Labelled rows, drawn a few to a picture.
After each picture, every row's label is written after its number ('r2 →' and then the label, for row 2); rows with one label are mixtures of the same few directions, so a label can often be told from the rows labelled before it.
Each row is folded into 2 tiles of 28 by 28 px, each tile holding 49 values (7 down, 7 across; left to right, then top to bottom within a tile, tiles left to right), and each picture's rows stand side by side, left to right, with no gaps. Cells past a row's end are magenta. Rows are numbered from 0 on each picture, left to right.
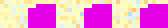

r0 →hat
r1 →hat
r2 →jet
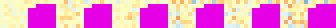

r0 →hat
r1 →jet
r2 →jet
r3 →hat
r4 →hat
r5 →hat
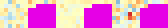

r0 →jet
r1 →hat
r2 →jet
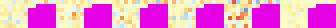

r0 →hat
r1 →jet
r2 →hat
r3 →jet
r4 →jet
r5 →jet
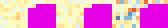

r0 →jet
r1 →hat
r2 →jet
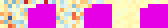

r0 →hat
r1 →jet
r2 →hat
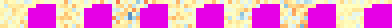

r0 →hat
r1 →jet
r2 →jet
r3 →jet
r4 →jet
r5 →hat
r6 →jet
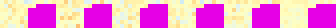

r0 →hat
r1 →jet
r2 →jet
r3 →hat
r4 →hat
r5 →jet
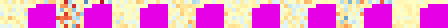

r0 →hat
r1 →jet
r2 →hat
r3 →hat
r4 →hat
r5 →hat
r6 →hat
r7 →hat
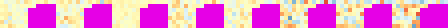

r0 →hat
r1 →hat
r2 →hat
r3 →jet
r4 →jet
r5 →hat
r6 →hat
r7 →hat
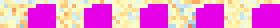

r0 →hat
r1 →jet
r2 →jet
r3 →hat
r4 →jet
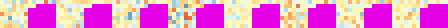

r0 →hat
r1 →hat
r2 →jet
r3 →jet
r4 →jet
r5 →jet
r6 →hat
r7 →jet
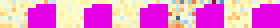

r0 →hat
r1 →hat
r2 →hat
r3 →hat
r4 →jet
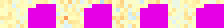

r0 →jet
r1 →hat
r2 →jet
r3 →jet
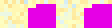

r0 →hat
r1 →jet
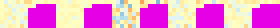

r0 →hat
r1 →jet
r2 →jet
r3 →jet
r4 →hat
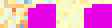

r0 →hat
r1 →hat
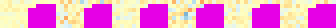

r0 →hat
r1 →hat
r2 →jet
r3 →jet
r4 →hat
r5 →jet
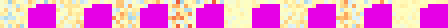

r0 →jet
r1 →hat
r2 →jet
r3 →jet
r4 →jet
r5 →hat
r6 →jet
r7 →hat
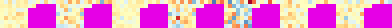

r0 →jet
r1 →hat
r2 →hat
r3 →hat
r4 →hat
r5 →jet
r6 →hat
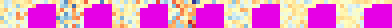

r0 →jet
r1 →jet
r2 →hat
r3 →hat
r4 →jet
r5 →hat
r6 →hat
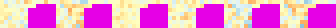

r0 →hat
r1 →hat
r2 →jet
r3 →jet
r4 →hat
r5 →hat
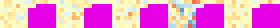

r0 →jet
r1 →jet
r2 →jet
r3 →hat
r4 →jet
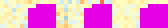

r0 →hat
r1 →hat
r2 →hat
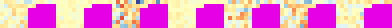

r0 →hat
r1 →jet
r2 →hat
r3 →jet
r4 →jet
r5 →hat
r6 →hat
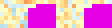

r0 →hat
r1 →jet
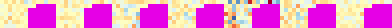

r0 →hat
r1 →jet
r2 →hat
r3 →jet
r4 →hat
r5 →jet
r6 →hat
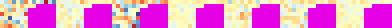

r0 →hat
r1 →hat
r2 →hat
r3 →hat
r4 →jet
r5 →hat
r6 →hat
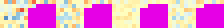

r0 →jet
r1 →jet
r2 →jet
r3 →jet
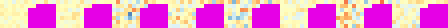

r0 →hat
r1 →jet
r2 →jet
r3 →hat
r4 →jet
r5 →jet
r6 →jet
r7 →hat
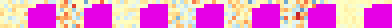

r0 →hat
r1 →jet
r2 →jet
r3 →hat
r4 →hat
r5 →jet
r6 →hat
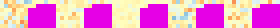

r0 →hat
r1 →jet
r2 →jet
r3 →jet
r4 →jet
